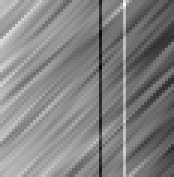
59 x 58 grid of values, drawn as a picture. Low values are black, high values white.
On average the colour sits 50% of the way up the scale. The field climbs toward the left. Columns 34 and 42 differ from the columns beside them.
